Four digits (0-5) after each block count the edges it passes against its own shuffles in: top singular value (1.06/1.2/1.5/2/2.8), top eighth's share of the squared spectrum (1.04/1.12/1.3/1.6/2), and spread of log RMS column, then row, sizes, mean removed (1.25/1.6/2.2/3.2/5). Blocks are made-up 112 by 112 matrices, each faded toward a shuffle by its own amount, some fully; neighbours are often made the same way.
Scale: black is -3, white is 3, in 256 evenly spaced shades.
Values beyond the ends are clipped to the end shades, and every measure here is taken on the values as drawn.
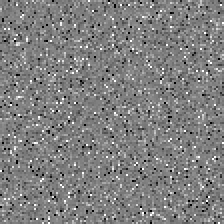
0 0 0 0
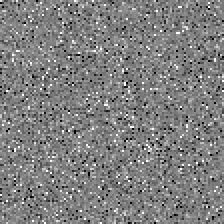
1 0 0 0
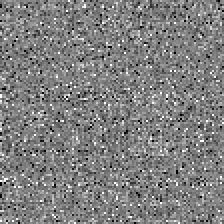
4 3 1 2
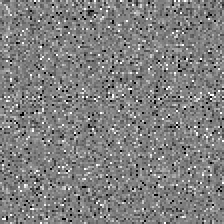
3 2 0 1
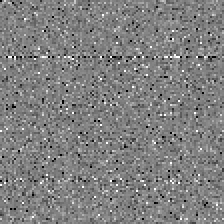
4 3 1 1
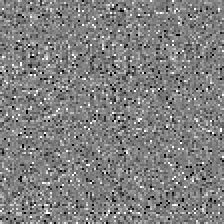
4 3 1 2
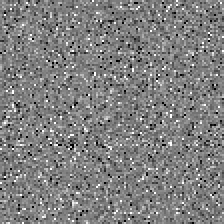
3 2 1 1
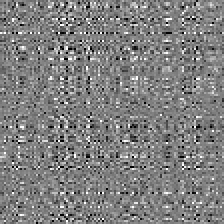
5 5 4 4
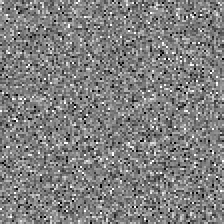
1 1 0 0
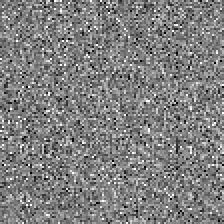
3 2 1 0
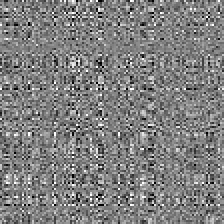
5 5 4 4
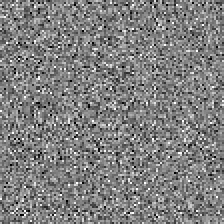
4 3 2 2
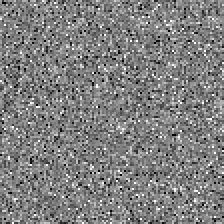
2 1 0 0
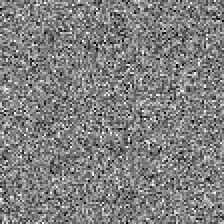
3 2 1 0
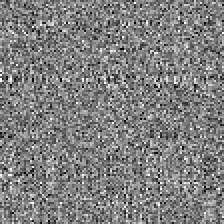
4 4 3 2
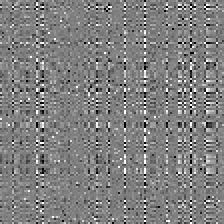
5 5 4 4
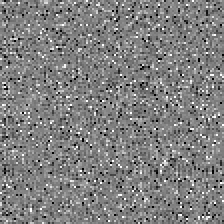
3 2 1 0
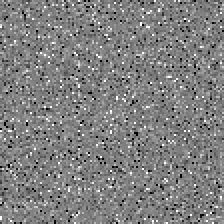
2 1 0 0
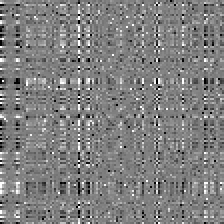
5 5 4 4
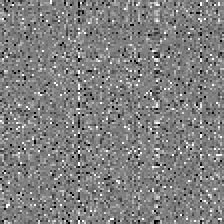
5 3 2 2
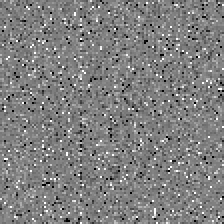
3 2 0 0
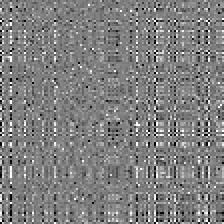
5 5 4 4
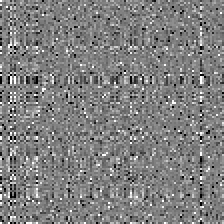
5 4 3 3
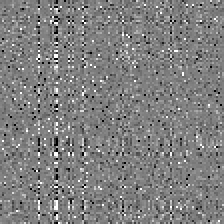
5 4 3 2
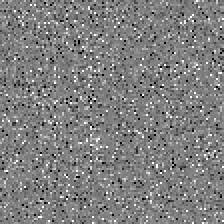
3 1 1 0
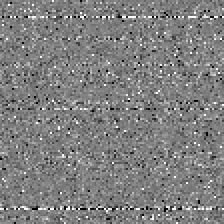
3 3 0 3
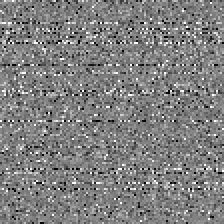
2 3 0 4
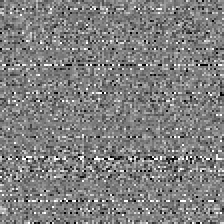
2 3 0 4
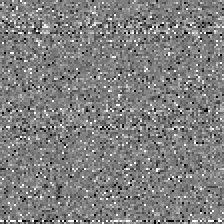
2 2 0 3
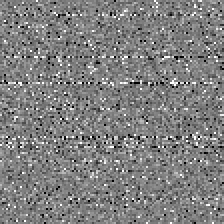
2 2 0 3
